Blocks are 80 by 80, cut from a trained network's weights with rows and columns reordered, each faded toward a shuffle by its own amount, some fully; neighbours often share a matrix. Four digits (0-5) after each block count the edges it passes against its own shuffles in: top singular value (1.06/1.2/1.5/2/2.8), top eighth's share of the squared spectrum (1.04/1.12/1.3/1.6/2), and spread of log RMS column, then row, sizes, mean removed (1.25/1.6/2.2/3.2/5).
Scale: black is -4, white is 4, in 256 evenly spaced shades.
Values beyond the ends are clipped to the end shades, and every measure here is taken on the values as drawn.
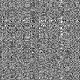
4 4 1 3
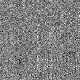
3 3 0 1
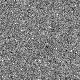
0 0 0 0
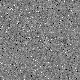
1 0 0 0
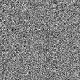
3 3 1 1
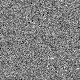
0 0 0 0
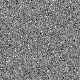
0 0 0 0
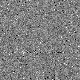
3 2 0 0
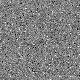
0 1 0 0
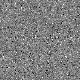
2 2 1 0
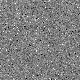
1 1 0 0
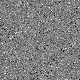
0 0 0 0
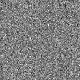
3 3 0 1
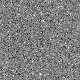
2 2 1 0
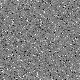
1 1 0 0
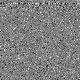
3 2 0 1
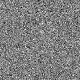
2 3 0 1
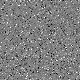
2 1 0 0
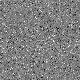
2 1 0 1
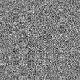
4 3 1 2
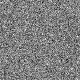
2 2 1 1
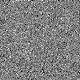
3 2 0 1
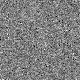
2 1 0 0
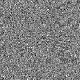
3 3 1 2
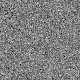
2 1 0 0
